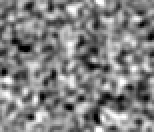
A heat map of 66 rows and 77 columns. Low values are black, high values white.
Overall the values sit about 50% of the way up the scale. The values follow a bell shape. The texture is blotchy. No overall slope runs across the table.
